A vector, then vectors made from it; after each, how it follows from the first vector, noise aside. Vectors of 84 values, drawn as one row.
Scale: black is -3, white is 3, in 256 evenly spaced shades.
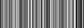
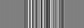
partly zeroed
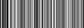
reversed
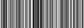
wrapped around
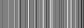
partly zeroed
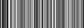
reversed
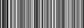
reversed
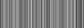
shrunk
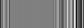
partly zeroed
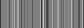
partly zeroed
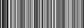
reversed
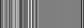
partly zeroed
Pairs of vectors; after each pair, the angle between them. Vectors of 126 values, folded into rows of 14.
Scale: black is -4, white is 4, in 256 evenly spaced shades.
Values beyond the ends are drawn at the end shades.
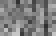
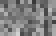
nearly parallel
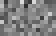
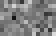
partly opposed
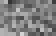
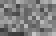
partly opposed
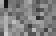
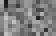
nearly parallel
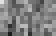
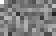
partly aligned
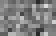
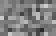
nearly parallel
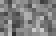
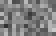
partly opposed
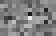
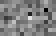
nearly parallel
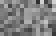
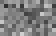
partly opposed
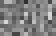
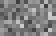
partly aligned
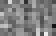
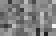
nearly opposite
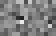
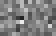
nearly parallel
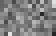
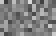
partly opposed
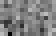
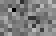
orthogonal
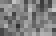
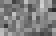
nearly opposite
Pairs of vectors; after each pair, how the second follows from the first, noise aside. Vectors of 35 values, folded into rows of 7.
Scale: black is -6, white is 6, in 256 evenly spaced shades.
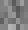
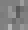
partly zeroed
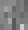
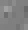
partly zeroed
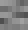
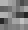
scaled up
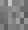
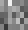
scaled up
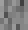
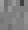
partly zeroed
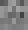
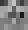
scaled up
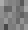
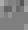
partly zeroed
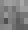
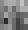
scaled up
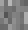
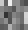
scaled up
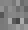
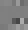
partly zeroed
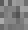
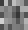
scaled up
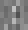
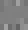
partly zeroed
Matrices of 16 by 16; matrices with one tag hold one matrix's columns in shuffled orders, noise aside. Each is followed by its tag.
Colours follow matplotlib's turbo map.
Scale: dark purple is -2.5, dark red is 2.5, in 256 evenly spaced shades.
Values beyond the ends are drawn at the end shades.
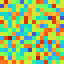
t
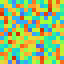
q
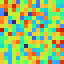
q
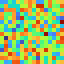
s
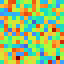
q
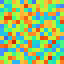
t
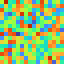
q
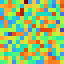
q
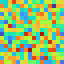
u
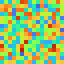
s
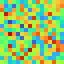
s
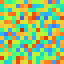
t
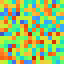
q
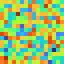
t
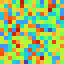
q
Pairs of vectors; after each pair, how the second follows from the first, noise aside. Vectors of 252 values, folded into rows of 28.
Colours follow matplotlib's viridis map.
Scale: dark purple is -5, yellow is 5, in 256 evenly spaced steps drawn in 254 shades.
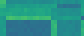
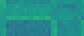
shrunk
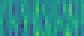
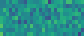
shuffled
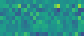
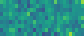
shuffled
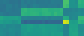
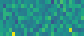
shuffled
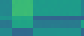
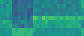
negated
